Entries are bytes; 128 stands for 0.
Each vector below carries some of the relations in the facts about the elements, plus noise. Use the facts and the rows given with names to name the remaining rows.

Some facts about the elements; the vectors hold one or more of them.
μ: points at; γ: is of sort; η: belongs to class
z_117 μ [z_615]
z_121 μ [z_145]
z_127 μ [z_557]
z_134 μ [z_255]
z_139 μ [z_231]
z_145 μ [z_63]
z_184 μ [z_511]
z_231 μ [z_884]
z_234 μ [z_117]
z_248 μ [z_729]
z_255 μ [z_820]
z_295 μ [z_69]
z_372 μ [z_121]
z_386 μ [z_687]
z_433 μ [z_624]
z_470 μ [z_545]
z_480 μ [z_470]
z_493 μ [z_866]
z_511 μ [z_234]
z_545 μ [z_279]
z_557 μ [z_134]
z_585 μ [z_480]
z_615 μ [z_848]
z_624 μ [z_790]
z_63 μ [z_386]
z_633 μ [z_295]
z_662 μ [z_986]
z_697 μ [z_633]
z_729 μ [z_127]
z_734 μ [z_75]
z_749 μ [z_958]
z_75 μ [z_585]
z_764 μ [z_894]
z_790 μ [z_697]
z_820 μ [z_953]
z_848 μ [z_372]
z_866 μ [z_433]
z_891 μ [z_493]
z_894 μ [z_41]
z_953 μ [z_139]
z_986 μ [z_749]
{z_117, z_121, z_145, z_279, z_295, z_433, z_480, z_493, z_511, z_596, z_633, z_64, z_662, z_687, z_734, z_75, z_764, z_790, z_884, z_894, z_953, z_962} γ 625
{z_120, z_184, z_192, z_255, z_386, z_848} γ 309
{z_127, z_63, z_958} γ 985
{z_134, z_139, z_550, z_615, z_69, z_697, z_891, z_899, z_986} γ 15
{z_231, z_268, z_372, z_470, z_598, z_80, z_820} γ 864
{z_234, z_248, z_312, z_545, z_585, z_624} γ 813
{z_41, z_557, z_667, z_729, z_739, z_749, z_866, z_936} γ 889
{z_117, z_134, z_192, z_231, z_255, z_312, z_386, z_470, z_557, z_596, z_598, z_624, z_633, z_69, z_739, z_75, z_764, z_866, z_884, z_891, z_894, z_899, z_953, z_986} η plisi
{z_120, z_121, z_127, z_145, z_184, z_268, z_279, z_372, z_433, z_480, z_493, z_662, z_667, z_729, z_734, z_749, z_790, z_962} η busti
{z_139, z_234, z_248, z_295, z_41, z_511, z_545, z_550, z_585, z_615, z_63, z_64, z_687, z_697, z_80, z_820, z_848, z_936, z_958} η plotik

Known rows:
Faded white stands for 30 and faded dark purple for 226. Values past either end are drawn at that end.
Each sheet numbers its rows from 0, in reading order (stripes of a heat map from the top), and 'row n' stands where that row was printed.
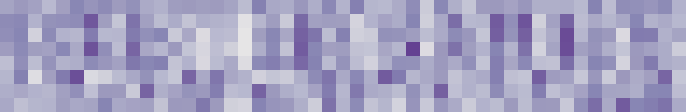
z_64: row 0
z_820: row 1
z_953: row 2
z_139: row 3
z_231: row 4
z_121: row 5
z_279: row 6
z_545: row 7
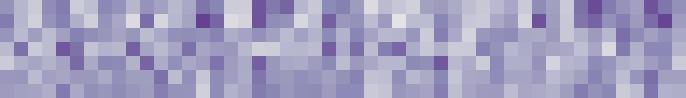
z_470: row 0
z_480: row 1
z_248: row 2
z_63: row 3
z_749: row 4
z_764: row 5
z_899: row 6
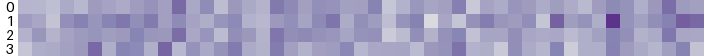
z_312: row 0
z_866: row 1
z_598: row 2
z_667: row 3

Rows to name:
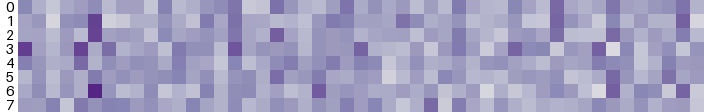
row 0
z_734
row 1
z_372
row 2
z_184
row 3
z_134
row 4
z_891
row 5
z_192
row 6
z_848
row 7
z_550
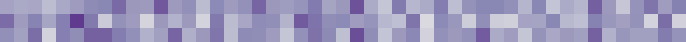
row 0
z_633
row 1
z_615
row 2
z_697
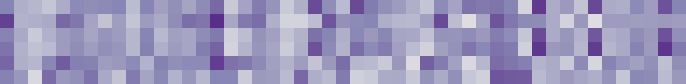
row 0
z_790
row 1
z_127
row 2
z_493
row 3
z_433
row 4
z_557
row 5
z_255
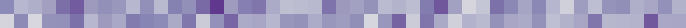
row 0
z_729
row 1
z_386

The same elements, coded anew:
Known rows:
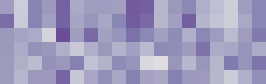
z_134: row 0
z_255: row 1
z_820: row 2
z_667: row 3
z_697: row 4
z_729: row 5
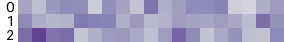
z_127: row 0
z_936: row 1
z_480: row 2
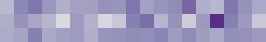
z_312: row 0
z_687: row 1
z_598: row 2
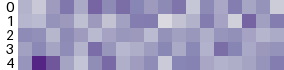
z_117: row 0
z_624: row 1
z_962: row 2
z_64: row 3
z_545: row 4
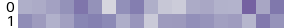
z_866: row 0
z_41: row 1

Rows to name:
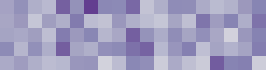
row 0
z_248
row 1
z_295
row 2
z_139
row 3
z_231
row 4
z_63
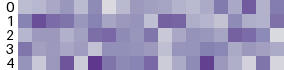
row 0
z_633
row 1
z_75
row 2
z_848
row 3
z_120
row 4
z_234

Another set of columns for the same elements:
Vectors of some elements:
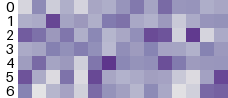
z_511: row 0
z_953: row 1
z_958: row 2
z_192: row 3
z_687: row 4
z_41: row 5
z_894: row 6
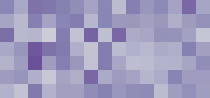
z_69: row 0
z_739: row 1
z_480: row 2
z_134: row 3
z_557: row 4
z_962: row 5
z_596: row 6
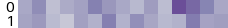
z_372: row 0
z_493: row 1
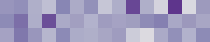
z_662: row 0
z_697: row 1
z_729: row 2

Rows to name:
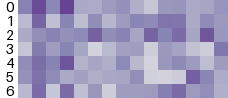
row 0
z_139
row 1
z_848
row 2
z_386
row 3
z_248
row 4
z_820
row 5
z_127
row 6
z_615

